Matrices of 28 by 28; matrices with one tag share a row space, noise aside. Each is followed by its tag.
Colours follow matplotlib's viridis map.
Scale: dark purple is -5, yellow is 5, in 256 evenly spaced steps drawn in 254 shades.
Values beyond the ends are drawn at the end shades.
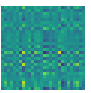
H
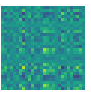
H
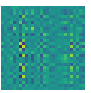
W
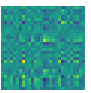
H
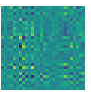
W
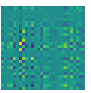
W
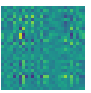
W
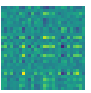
H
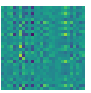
W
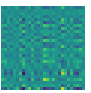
H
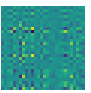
W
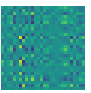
W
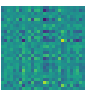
H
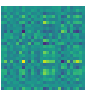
H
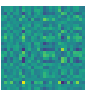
H
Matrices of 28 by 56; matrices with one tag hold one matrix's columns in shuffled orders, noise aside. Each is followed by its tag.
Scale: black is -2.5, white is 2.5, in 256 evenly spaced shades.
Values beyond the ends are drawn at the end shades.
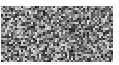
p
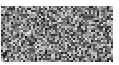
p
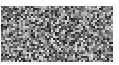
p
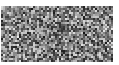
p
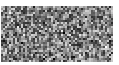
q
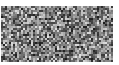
p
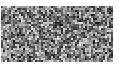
q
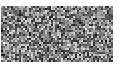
p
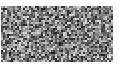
p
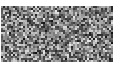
p
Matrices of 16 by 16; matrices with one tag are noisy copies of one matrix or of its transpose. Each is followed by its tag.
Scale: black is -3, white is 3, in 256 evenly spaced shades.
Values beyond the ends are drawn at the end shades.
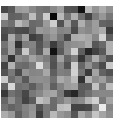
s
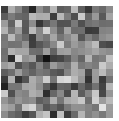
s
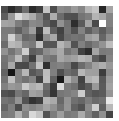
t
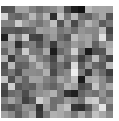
s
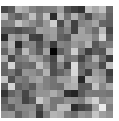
s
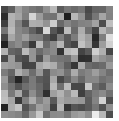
t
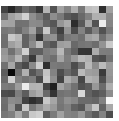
t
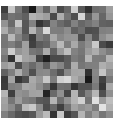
s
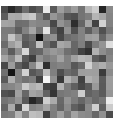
t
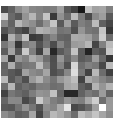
s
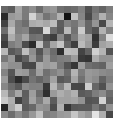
t
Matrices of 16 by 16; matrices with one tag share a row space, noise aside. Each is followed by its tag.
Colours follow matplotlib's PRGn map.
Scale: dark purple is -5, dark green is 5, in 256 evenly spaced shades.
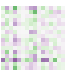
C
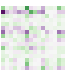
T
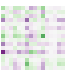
T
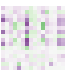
T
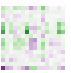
T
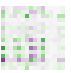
T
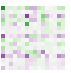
T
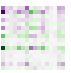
T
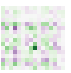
C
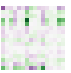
T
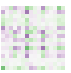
T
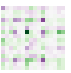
T
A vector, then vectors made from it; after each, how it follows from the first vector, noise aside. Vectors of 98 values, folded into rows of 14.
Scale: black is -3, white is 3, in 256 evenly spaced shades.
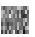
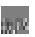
partly zeroed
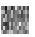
reversed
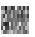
reversed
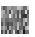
copied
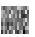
copied
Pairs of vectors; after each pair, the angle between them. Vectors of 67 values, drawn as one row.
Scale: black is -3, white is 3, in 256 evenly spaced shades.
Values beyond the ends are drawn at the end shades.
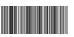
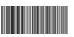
orthogonal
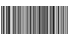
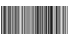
orthogonal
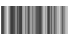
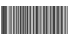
orthogonal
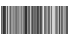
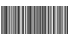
orthogonal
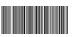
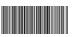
partly aligned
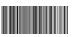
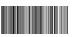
partly aligned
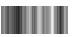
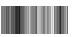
nearly parallel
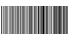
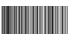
nearly opposite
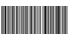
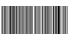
partly aligned
